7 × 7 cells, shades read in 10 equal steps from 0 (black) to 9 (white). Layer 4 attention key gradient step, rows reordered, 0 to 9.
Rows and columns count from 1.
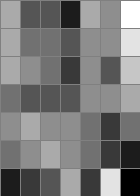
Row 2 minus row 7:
5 2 1 -3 3 -3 8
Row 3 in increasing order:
2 3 4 5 5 6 7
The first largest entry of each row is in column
7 7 7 7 2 3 6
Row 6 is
4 5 6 5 4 2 1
